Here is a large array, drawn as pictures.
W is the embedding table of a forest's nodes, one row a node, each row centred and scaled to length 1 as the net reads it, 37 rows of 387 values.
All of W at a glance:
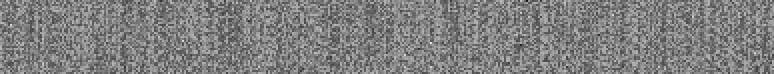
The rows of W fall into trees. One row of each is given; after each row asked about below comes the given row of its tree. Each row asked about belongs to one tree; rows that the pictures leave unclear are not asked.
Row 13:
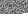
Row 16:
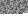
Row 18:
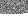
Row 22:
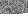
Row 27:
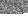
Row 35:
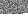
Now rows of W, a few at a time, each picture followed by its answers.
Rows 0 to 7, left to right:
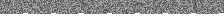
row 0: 27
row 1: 22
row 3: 16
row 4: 13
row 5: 16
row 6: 18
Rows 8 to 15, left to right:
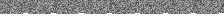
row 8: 27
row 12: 16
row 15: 18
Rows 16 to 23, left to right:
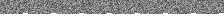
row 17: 13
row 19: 18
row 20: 18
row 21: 35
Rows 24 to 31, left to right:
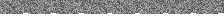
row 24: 22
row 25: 18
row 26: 18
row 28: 22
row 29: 22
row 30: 16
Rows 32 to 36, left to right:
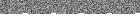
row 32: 18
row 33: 35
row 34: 13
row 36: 22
